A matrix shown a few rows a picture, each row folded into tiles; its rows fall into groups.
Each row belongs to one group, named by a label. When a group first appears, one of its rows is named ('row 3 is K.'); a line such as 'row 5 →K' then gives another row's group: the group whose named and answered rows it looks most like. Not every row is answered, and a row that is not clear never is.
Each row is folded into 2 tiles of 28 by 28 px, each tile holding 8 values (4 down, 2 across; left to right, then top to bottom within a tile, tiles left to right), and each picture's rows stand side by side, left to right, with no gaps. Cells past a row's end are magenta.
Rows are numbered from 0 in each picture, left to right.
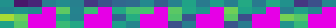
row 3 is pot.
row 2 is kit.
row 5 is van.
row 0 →van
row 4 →pot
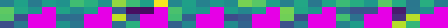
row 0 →pot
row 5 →pot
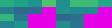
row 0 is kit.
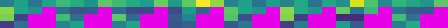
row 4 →pot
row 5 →pot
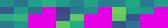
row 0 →van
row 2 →pot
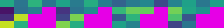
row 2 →kit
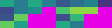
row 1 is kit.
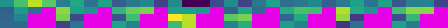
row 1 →pot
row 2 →kit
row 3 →van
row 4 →van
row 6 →pot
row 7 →kit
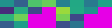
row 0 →van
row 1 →pot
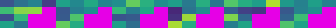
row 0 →kit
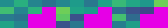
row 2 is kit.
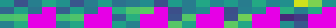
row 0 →van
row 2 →kit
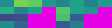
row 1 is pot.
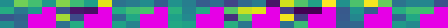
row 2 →kit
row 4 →kit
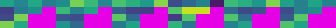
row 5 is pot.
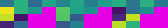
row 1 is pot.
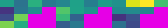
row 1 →pot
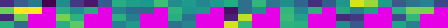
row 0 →kit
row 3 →pot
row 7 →kit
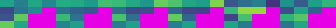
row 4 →kit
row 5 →van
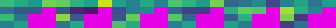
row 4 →kit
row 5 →pot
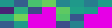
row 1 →pot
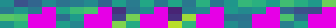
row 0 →van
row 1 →kit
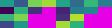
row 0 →van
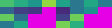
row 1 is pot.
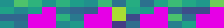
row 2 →pot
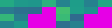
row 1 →pot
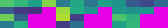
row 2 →van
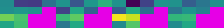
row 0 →van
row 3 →van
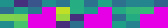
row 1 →pot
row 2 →kit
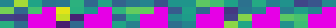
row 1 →pot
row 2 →kit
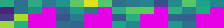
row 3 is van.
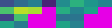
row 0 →kit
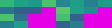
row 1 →pot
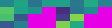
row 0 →pot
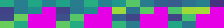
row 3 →kit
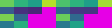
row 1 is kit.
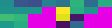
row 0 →van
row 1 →pot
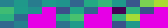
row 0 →pot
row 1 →van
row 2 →van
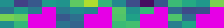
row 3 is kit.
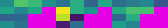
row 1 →pot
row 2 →kit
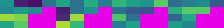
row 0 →van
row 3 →kit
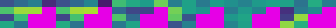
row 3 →pot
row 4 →van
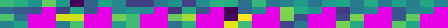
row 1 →van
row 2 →van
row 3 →van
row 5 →pot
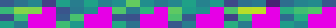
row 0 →kit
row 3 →pot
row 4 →kit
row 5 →kit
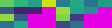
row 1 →pot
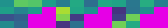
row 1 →pot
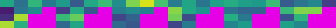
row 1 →van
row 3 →pot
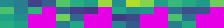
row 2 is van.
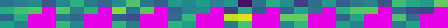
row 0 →kit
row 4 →van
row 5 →van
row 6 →kit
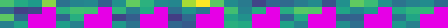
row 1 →kit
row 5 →kit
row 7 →kit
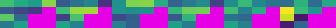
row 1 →kit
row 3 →kit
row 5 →pot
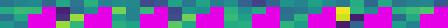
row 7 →kit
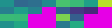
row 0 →van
